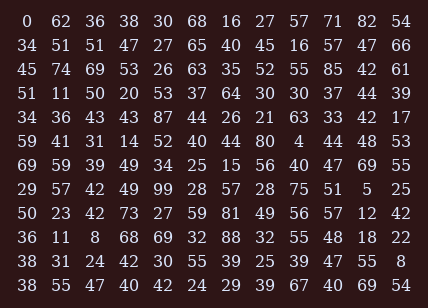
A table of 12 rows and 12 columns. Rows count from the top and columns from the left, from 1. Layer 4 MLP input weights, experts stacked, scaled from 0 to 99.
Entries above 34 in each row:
8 9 11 8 7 9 9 7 9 6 7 10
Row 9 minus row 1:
50 -39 6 35 -3 -9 65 22 -1 -14 -70 -12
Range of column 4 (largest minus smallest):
59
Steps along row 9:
down up up down up up down up up down up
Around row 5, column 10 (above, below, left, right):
37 44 63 42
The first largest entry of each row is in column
11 12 10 7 5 8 1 5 7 7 6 11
